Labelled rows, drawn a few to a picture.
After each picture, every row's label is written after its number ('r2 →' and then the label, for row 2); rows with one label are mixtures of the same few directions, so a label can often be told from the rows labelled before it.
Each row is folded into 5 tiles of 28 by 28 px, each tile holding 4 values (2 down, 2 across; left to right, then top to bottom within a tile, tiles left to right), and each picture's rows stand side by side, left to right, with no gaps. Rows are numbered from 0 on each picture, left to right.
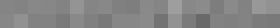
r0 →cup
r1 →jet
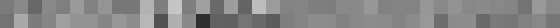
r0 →jet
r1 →jet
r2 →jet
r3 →jet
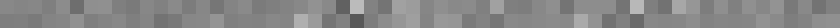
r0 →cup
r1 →cup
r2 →cup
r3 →cup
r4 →cup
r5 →jet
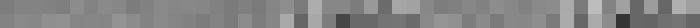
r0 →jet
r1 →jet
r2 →jet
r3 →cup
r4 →jet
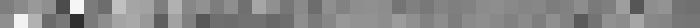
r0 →cup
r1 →jet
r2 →jet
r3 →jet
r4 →cup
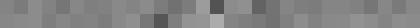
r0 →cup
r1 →cup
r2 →jet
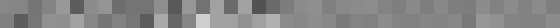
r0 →cup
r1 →jet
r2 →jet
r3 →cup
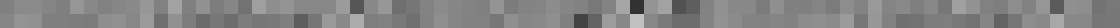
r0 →cup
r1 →jet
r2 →cup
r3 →cup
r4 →cup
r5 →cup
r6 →jet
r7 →cup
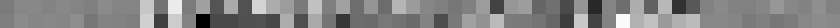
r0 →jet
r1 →jet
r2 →jet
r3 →cup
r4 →jet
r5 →cup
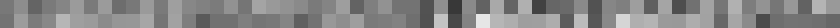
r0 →jet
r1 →jet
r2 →cup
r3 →jet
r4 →jet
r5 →jet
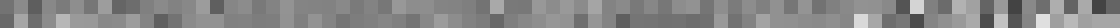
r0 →jet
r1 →cup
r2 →jet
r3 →cup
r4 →jet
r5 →jet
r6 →cup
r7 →jet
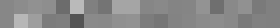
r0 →cup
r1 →cup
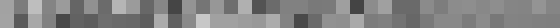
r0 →jet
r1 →jet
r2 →cup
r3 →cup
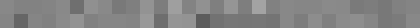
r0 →cup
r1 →jet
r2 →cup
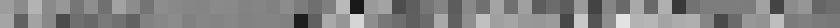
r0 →jet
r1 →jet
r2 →cup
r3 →jet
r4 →jet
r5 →cup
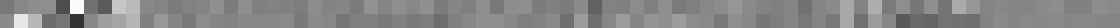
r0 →cup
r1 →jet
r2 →jet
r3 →cup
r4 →jet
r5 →jet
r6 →jet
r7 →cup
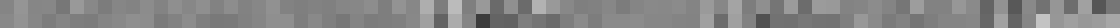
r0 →cup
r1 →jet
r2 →jet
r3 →jet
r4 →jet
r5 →jet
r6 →cup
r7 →jet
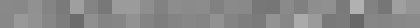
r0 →cup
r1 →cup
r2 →cup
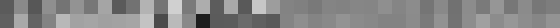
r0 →jet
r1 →jet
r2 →jet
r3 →jet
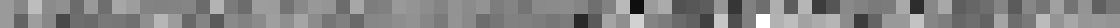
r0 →jet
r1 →cup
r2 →cup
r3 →jet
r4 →cup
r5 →jet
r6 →cup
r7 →jet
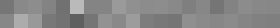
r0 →cup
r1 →cup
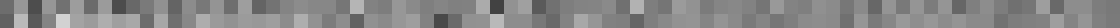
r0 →jet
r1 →jet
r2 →cup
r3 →cup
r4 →cup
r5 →cup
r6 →jet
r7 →cup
